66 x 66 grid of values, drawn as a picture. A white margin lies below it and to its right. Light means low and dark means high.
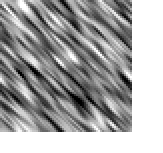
The histogram is bell-shaped. The ninth with the highest average is the bottom middle. No row or column stands out. Neither half mirrors the other. No overall slope runs across the table. The grain runs diagonally down to the right. On average the colour sits 50% of the way up the scale.
